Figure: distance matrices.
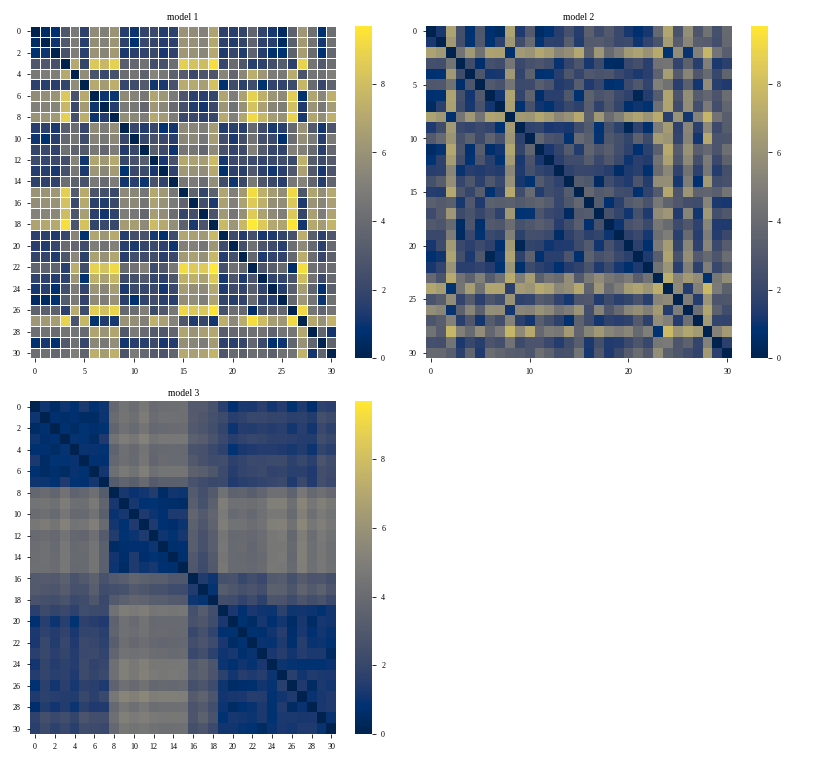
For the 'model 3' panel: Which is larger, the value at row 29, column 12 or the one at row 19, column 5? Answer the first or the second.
the first
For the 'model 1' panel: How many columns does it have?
31
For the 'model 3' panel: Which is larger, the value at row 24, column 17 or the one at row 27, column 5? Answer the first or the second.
the first
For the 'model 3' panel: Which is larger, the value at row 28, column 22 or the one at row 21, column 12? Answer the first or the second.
the second
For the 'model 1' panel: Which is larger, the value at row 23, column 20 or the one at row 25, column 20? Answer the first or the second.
the first
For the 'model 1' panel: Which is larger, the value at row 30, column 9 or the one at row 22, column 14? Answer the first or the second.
the second
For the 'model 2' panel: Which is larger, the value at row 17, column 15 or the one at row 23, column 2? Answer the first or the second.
the second
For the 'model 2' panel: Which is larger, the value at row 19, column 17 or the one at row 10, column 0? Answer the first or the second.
the second
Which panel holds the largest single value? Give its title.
model 1
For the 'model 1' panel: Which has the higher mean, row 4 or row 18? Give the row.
18
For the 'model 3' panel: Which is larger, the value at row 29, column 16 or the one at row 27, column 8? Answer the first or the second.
the second
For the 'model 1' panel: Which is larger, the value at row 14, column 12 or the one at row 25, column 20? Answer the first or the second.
the first
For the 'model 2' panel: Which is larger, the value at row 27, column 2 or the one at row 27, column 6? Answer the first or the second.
the first
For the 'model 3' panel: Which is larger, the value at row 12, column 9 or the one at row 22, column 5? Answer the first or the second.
the second
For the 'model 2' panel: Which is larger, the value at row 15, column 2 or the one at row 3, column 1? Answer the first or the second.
the first
